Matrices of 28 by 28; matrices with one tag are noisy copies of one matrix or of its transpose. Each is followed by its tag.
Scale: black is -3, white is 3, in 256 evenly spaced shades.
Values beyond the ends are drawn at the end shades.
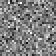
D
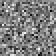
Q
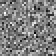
Q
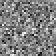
Q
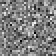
Q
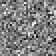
Q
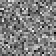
D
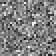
Q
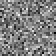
D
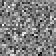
Q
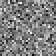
D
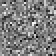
Q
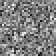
Q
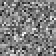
Q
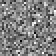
Q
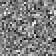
Q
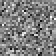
Q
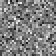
D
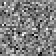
Q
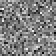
D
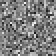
Q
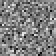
Q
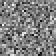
Q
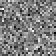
D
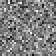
D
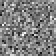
Q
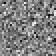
Q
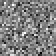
Q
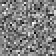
Q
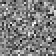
Q
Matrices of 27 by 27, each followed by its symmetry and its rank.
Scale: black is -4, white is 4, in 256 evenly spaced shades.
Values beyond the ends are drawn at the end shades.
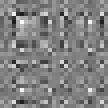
symmetric, rank three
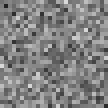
symmetric, full rank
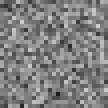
neither, full rank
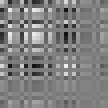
symmetric, rank one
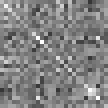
symmetric, rank five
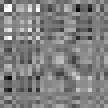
symmetric, rank two
